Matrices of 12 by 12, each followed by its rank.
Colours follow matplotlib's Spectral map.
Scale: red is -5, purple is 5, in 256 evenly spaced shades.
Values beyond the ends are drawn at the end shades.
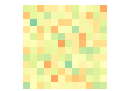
full rank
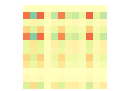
one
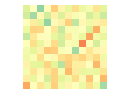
full rank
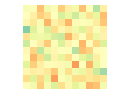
full rank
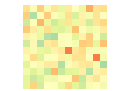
full rank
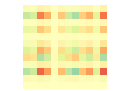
one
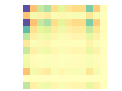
one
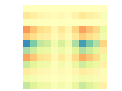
one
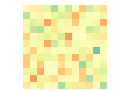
full rank
